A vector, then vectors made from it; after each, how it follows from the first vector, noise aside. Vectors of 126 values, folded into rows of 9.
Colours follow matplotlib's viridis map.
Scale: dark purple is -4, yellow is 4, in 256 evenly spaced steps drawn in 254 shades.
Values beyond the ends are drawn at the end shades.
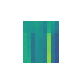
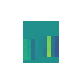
partly zeroed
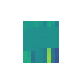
partly zeroed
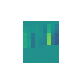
partly zeroed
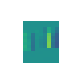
partly zeroed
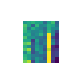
scaled up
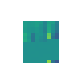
partly zeroed
